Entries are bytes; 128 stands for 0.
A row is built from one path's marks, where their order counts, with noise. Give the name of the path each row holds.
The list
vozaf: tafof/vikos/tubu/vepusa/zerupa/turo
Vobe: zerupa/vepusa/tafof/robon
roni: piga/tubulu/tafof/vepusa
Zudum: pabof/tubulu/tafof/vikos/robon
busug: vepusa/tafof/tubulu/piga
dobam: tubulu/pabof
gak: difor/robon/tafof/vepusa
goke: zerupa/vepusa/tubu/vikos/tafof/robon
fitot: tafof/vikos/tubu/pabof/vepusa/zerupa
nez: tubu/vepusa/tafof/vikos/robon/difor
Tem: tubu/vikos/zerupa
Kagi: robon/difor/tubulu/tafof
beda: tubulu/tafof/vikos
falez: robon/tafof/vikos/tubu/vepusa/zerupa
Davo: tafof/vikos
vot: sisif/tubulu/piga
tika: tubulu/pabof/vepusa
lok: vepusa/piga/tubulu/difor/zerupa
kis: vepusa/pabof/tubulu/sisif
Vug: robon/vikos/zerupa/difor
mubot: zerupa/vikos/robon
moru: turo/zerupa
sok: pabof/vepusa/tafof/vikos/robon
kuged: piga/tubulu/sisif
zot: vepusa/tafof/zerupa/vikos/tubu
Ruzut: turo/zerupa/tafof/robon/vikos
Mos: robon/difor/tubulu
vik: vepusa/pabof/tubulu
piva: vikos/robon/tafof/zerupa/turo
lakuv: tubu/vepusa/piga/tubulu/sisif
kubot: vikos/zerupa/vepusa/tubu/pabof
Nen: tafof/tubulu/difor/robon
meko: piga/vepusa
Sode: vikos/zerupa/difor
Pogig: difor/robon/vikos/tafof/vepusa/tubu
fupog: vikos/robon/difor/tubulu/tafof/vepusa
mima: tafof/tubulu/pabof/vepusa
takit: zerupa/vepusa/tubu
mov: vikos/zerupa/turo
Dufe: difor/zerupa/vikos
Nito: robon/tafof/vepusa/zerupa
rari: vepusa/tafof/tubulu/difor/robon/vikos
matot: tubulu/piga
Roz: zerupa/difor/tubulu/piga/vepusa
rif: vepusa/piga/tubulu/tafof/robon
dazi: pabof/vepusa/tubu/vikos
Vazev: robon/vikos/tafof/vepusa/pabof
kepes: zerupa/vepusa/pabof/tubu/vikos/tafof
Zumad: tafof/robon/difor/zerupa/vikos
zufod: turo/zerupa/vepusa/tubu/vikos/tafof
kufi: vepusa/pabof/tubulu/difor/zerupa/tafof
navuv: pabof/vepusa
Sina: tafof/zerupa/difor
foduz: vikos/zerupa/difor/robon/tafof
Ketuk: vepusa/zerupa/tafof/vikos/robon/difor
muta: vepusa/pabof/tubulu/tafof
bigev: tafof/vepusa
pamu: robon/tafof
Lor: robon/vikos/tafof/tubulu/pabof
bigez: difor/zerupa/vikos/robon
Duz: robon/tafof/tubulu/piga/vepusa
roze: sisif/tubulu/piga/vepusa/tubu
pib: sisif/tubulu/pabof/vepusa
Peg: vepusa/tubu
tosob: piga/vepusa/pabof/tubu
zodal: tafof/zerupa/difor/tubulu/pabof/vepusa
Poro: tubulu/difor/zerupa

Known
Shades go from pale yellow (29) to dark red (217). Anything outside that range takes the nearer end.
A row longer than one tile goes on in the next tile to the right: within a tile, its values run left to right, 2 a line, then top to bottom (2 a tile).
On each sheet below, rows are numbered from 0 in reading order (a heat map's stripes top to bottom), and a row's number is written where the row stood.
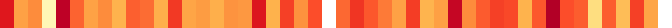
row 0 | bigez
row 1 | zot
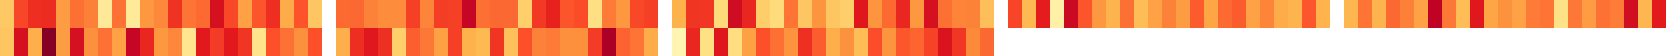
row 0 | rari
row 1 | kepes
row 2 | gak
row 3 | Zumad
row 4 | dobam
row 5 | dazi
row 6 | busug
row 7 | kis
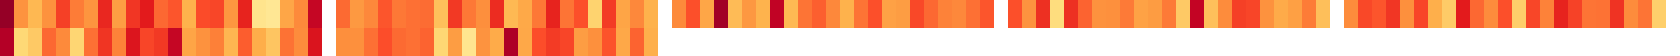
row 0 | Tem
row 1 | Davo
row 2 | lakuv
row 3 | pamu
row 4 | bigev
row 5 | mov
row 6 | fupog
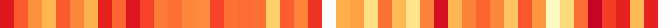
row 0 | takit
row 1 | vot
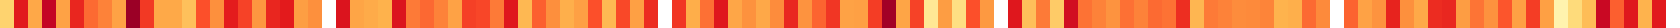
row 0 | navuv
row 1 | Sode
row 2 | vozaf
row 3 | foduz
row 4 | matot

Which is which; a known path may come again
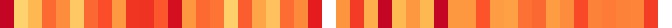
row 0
mov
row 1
lakuv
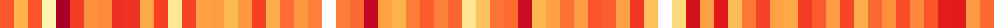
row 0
Sina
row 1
Duz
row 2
vik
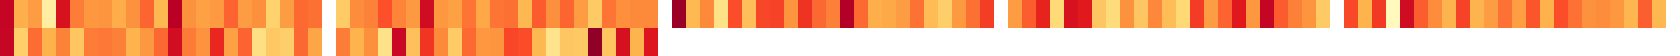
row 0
Vug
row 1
Zudum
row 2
mubot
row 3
gak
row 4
Zumad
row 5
piva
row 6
Poro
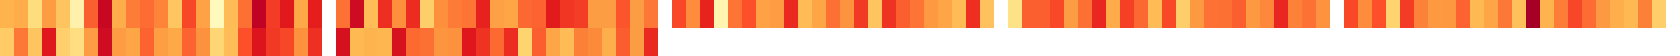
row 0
vot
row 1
Peg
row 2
Nito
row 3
mima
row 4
pamu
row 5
roze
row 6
Sode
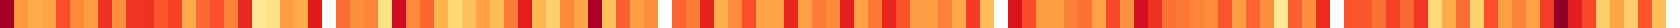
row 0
Tem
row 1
Mos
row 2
Ketuk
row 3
takit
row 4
nez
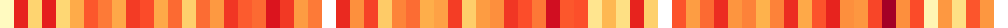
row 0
kis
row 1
falez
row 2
vozaf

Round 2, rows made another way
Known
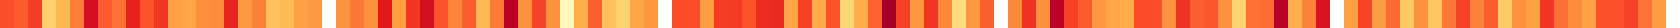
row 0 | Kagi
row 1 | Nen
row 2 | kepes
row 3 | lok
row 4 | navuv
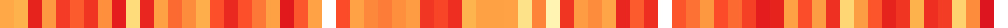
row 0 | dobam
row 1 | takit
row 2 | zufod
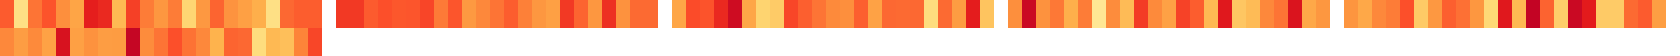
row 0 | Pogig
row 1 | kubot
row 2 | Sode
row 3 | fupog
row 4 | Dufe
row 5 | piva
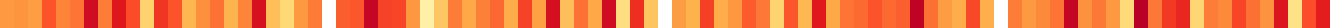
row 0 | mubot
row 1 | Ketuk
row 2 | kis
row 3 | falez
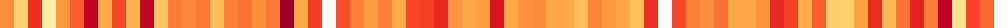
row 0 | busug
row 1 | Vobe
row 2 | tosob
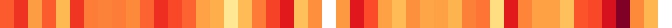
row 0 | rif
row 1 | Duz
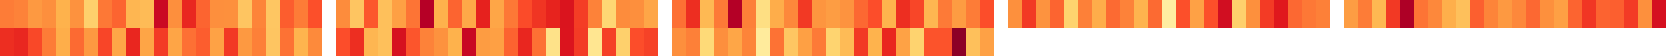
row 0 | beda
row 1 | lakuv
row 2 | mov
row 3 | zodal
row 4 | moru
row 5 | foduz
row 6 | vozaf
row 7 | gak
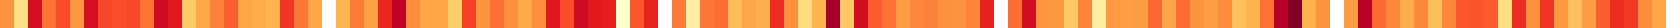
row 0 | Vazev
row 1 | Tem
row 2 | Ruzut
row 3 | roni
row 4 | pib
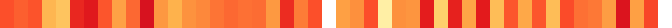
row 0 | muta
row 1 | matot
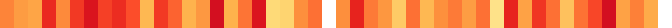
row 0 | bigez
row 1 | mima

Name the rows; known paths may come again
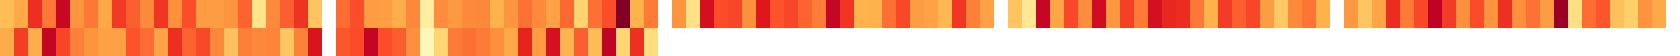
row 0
Sina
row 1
bigev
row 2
Vazev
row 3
Lor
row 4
sok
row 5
Poro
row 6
nez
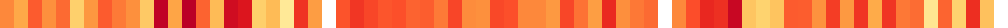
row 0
Zumad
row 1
kubot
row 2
Vug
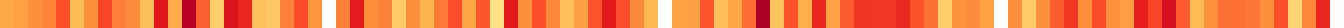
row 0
Dufe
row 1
tika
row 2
lakuv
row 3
Nito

